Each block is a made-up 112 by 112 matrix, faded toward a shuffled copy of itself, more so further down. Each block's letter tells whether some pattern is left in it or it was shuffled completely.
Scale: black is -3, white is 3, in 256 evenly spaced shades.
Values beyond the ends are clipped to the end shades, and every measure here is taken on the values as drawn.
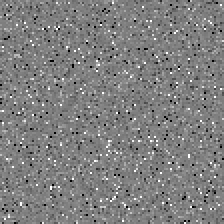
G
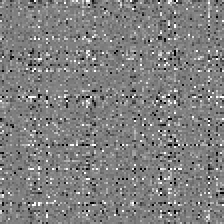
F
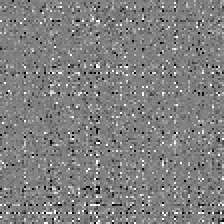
F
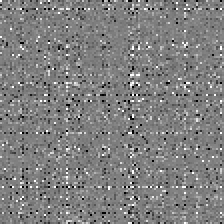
F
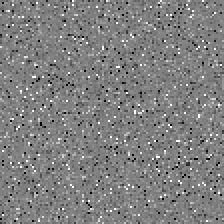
G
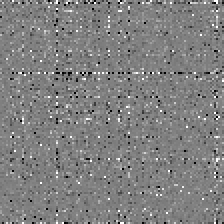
F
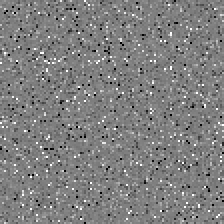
G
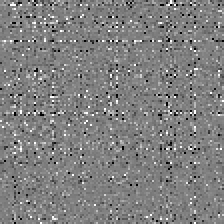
F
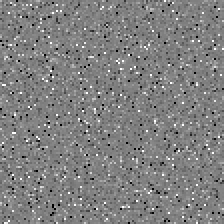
G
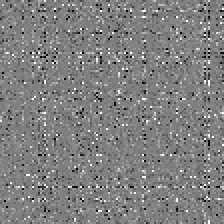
F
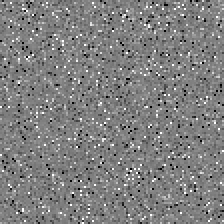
G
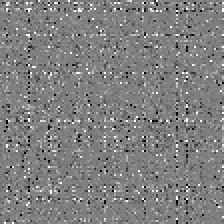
F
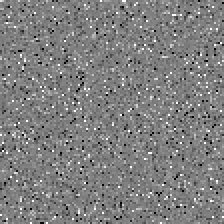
G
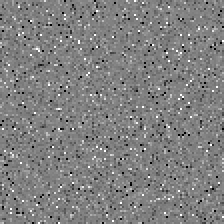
G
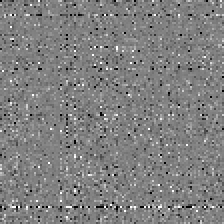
F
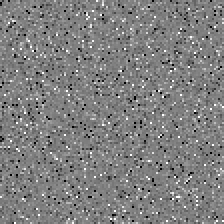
G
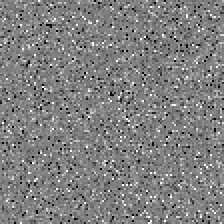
G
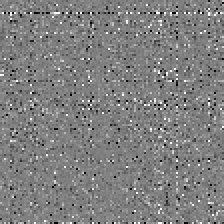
F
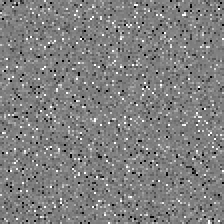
G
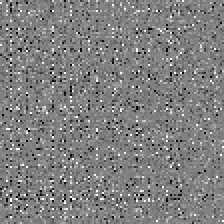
F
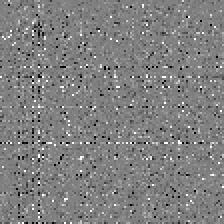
F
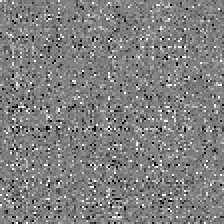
F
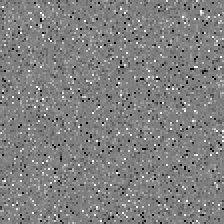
G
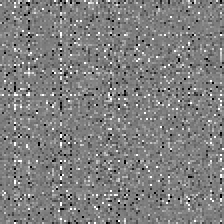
F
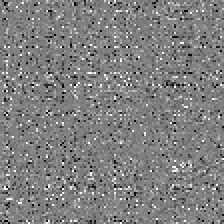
F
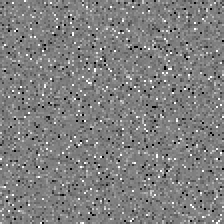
G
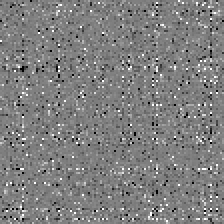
F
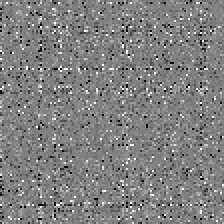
F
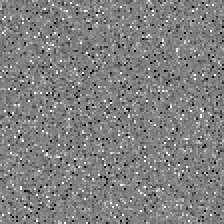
G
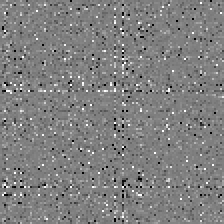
F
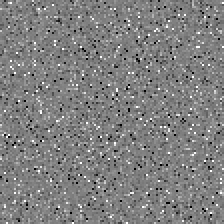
G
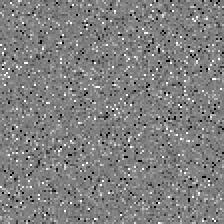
G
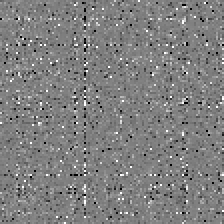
F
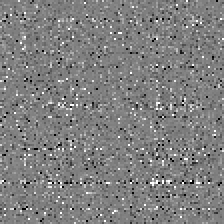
F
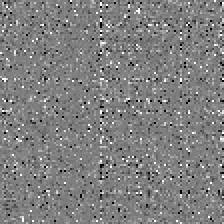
F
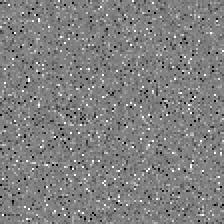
G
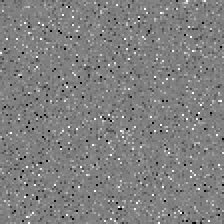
G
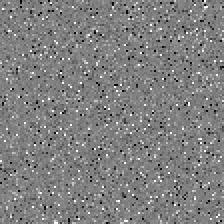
G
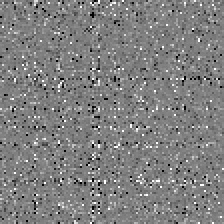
F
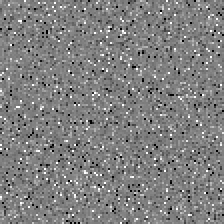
G
